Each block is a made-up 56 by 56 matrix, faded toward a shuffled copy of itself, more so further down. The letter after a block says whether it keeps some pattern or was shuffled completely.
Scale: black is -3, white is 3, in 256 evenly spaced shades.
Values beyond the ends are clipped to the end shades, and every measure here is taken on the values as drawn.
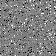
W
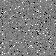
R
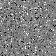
R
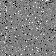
R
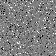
W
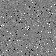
W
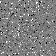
W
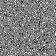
R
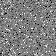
W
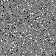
W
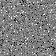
W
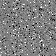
R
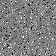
W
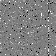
R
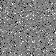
R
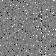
R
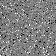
W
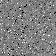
W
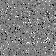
R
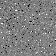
W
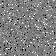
W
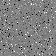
W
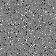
R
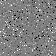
W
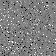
R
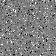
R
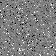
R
